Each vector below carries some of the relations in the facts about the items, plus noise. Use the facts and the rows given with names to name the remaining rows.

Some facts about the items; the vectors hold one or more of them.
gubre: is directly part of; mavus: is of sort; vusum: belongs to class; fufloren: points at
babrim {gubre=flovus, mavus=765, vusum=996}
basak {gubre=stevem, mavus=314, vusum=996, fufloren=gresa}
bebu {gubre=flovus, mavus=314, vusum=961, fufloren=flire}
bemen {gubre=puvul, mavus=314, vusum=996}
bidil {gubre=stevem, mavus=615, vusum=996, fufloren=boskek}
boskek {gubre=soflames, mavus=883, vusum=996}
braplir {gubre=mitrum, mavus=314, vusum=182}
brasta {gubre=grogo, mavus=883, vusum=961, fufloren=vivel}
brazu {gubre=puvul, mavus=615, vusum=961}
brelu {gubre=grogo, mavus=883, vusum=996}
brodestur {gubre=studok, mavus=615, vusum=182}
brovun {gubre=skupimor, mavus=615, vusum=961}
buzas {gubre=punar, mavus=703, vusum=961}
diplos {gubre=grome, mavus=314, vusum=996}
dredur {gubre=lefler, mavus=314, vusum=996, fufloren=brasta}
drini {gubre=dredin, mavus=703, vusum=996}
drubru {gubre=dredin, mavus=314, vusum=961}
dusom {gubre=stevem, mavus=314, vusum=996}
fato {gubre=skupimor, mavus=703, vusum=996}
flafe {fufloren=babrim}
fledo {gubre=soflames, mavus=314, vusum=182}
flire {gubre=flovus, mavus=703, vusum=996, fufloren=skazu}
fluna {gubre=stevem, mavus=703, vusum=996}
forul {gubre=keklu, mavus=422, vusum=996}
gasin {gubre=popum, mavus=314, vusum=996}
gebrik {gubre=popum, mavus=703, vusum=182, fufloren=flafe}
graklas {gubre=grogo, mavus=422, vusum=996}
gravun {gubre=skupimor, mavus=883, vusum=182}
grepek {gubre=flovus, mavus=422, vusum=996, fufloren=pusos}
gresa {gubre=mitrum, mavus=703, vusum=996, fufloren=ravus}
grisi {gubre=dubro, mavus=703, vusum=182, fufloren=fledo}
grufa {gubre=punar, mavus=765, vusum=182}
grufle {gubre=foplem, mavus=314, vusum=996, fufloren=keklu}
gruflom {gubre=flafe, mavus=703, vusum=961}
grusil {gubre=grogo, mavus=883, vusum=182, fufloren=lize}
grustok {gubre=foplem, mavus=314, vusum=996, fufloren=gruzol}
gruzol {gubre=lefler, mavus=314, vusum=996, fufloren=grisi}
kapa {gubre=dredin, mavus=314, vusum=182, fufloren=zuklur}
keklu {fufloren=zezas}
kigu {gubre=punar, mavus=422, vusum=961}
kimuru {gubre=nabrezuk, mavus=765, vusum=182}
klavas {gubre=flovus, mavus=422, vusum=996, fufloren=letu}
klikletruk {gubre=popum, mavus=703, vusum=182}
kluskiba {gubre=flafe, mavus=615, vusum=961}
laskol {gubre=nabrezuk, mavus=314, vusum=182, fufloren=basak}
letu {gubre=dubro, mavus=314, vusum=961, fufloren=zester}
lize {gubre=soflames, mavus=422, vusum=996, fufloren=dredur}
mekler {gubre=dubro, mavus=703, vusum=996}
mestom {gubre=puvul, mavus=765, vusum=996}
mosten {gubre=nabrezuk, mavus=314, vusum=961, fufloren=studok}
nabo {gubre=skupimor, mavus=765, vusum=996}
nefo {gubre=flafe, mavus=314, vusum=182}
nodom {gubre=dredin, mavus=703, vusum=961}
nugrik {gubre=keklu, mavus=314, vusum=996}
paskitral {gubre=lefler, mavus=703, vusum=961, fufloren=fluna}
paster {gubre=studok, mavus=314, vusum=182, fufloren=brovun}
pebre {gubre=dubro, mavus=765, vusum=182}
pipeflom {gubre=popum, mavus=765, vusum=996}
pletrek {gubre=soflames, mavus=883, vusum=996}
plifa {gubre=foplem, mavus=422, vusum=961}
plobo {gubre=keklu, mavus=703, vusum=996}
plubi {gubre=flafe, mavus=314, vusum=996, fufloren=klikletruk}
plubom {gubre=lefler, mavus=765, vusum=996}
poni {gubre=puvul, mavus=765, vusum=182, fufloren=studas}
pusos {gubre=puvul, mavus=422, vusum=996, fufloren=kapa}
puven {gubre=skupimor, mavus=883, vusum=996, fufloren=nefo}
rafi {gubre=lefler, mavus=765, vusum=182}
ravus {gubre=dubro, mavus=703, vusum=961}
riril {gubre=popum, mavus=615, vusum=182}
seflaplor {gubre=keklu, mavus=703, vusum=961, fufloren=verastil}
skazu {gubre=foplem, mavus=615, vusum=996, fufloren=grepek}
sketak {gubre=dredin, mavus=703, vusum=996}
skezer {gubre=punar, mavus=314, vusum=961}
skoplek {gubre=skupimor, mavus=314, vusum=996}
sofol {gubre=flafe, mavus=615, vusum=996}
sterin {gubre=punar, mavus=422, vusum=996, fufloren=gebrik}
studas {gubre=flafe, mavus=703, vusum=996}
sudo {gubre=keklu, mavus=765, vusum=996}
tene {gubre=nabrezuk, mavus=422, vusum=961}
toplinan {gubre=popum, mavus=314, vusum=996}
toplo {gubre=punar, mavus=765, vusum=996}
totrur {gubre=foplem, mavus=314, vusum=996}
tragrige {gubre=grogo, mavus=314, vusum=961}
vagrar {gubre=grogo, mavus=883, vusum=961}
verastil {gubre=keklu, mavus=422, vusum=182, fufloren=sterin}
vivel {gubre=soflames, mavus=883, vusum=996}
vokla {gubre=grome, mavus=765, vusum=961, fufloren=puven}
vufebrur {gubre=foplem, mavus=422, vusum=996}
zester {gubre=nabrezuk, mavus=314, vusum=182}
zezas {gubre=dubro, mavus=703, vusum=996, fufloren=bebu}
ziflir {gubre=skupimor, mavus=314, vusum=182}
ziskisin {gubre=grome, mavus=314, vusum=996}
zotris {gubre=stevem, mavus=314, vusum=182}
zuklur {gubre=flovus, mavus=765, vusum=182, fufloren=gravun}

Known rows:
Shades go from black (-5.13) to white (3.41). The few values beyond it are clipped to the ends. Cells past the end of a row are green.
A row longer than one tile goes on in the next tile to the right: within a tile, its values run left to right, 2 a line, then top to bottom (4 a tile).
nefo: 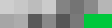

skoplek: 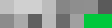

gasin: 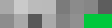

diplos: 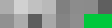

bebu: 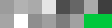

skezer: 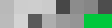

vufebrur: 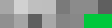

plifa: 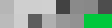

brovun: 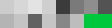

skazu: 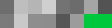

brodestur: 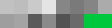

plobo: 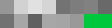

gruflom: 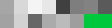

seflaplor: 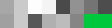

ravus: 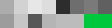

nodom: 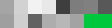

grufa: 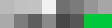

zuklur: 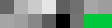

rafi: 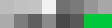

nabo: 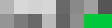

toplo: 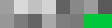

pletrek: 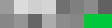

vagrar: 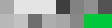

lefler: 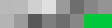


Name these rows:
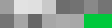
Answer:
studas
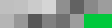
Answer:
studok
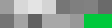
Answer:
gresa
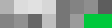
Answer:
puven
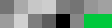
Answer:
kapa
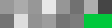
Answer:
grufle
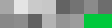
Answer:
vivel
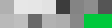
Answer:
brasta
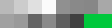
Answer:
grusil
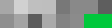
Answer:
forul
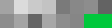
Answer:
sofol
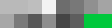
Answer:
pebre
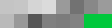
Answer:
flafe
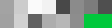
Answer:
paskitral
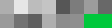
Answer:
babrim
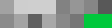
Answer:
bidil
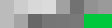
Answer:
grogo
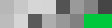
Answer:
mosten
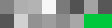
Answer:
zezas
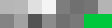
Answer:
grisi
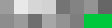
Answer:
brelu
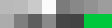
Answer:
poni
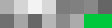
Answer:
fato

